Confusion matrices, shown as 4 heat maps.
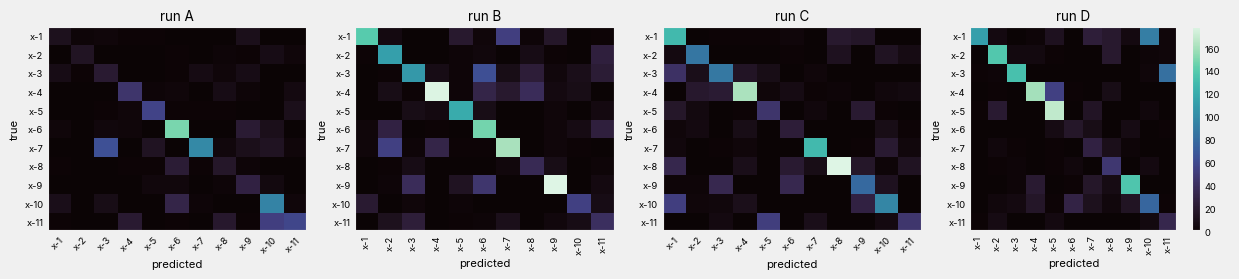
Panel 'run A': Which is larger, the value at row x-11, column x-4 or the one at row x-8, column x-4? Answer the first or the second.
the first
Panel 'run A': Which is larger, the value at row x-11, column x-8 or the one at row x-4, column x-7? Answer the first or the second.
the first
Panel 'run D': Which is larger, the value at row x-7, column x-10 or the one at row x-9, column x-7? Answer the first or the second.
the second
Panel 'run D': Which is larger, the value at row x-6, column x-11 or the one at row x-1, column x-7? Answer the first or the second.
the second
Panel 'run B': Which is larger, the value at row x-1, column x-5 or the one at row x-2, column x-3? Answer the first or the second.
the first
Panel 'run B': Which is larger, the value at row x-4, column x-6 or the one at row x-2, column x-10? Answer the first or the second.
the first
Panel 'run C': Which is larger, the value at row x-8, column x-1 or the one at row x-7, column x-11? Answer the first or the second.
the first
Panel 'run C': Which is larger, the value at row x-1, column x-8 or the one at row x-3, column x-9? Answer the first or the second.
the first
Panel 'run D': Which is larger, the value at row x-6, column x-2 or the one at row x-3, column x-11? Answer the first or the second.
the second
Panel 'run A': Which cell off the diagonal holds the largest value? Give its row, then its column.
x-7, x-3
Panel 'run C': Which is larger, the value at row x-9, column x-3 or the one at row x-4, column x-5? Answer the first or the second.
the first
